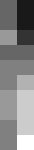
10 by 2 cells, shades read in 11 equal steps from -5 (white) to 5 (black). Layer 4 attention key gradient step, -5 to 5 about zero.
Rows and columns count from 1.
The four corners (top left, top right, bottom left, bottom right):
1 4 0 -5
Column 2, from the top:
4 4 3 1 0 -2 -3 -3 -3 -5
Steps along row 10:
down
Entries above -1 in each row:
2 2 1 2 2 1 0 0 1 1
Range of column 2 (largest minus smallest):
9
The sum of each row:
5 5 2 2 0 -2 -4 -4 -3 -5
